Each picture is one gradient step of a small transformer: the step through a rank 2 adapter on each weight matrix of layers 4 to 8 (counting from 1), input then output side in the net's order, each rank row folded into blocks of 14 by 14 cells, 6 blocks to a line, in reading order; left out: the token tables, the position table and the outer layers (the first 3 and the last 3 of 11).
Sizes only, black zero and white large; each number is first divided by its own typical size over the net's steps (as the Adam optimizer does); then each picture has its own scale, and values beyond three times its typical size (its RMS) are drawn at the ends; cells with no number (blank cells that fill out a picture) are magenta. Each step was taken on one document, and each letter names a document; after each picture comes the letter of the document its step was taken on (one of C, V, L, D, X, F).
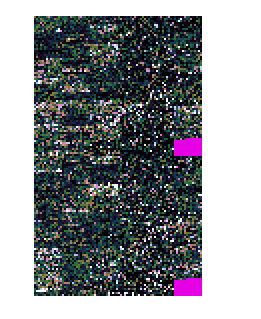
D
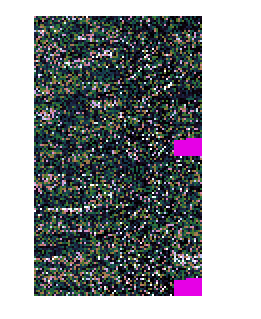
D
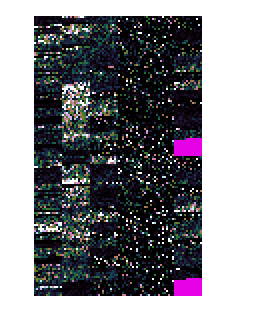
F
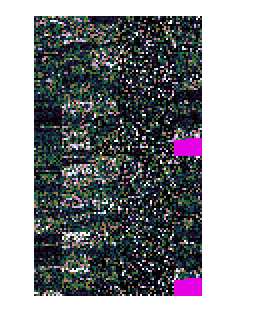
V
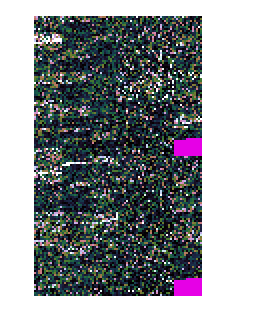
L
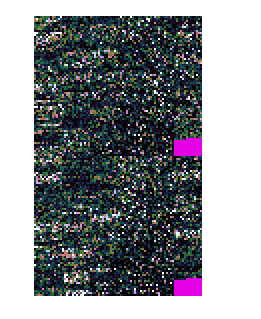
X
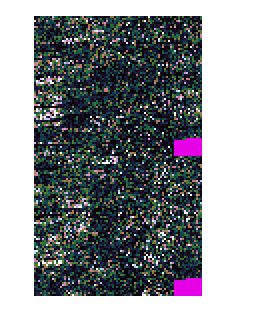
D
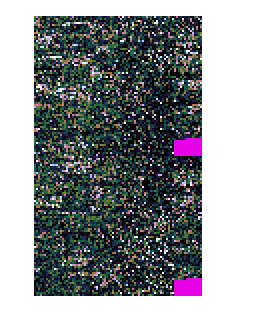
L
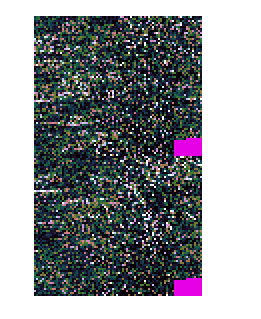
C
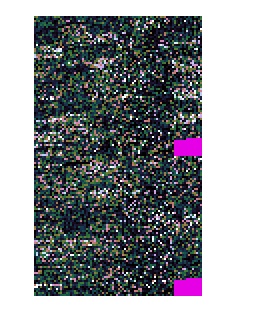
L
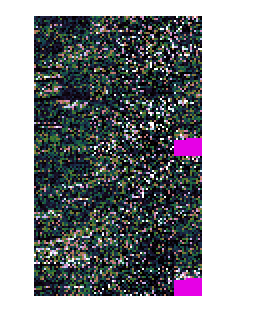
V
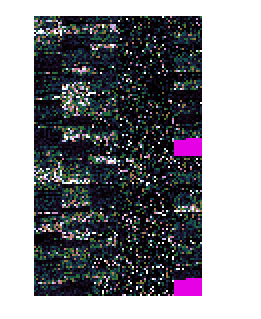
F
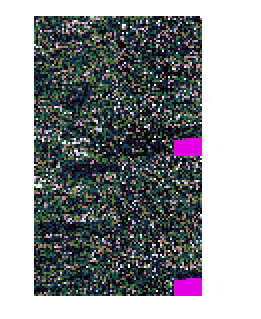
L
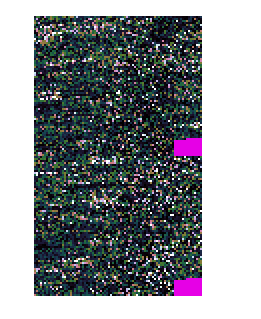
X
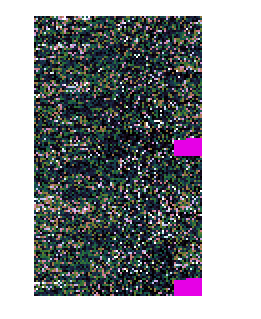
C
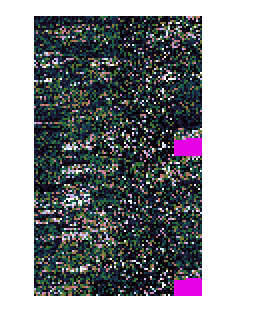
V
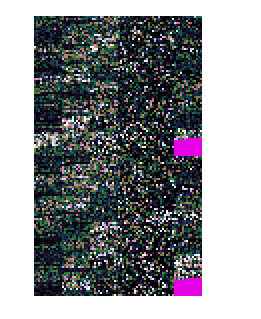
V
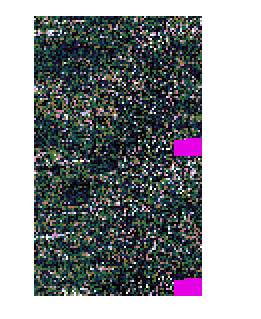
L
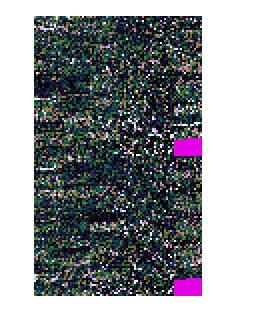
D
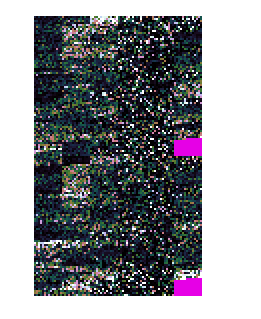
V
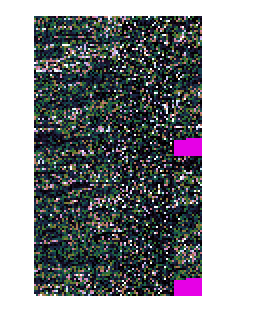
D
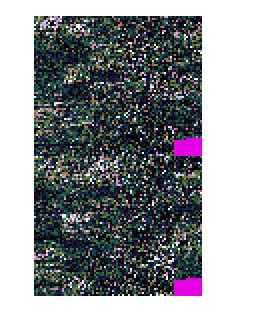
C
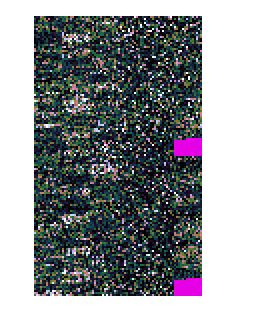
D
